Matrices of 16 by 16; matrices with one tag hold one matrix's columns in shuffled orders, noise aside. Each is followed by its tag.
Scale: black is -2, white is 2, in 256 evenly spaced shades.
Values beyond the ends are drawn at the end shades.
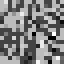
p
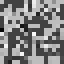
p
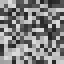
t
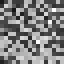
t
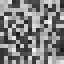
p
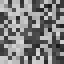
p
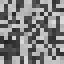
p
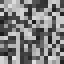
p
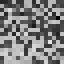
t
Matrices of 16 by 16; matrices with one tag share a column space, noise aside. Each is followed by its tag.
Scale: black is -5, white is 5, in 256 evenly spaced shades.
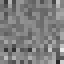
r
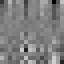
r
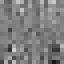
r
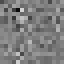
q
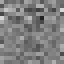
q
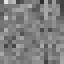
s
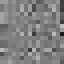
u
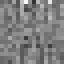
s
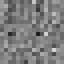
u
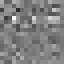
q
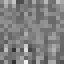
r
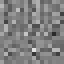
u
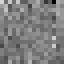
s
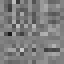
u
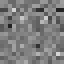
q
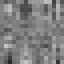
s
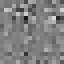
q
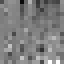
r
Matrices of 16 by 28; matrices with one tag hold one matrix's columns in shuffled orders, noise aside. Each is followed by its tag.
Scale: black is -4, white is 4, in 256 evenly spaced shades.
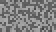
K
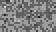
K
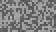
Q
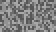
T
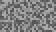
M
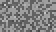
M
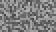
M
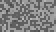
M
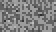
T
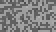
Q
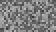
Q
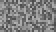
Q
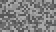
M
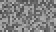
K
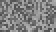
T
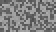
Q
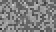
Q
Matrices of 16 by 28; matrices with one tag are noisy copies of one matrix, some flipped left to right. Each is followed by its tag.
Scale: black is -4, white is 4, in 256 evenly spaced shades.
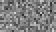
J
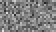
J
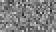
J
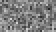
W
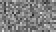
J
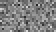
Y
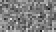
W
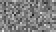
J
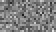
J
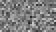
Y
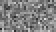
W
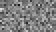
Y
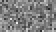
W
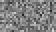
J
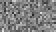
J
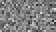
Y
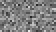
Y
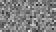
Y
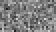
W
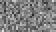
J
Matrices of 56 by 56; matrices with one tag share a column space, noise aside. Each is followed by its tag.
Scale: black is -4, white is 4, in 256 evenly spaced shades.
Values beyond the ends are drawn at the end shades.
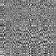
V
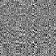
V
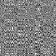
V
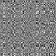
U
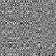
U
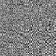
V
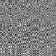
V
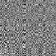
V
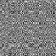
U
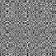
U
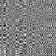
V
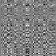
V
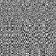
V
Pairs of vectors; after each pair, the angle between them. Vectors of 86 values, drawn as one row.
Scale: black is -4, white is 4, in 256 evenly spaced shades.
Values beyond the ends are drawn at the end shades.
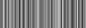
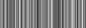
nearly opposite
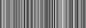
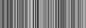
partly opposed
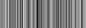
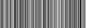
orthogonal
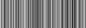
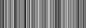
partly opposed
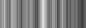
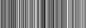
partly opposed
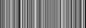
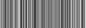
nearly opposite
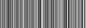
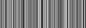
nearly opposite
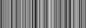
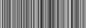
nearly opposite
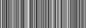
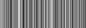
partly aligned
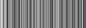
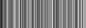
nearly opposite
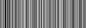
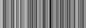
orthogonal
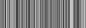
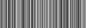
orthogonal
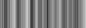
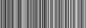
orthogonal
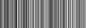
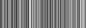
partly aligned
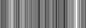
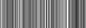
partly opposed
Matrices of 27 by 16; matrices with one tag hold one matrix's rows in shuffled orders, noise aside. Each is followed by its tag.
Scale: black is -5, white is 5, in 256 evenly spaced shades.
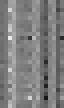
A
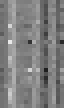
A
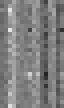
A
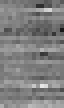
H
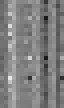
A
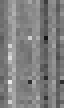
A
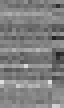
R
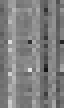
A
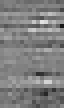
H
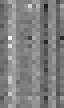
A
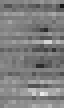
H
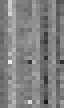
A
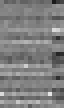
R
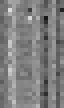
A
